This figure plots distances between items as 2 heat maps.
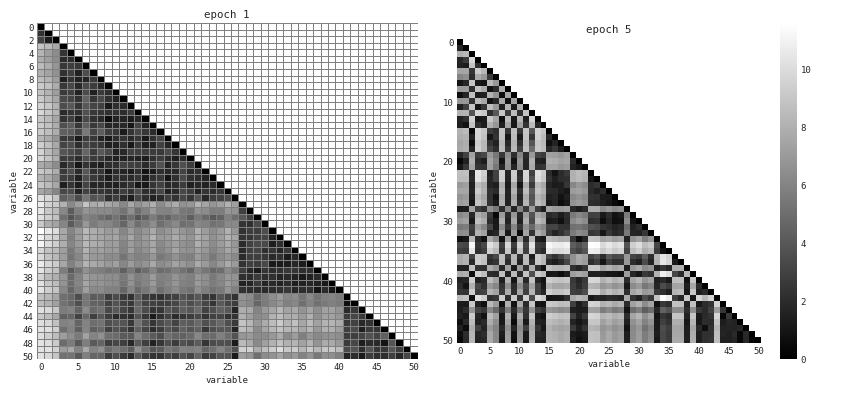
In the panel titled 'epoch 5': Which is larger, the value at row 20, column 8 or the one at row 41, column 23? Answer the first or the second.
the second
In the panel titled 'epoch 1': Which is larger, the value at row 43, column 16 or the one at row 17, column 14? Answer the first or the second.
the first
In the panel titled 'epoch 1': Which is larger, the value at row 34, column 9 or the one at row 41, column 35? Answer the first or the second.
the first
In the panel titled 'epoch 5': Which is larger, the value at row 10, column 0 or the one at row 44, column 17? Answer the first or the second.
the second
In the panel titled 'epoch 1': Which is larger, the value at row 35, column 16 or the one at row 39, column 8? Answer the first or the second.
the second
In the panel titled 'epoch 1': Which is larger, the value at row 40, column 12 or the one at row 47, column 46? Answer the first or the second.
the first
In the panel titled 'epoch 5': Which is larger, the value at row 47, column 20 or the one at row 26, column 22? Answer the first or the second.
the second
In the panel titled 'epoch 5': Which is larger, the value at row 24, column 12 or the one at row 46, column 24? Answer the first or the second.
the second
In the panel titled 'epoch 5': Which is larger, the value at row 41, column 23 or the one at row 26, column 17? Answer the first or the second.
the first
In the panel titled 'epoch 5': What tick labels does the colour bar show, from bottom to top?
0, 2, 4, 6, 8, 10
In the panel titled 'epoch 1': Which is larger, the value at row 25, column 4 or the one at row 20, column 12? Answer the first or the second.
the first
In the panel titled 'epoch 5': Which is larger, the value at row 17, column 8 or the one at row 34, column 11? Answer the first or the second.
the second
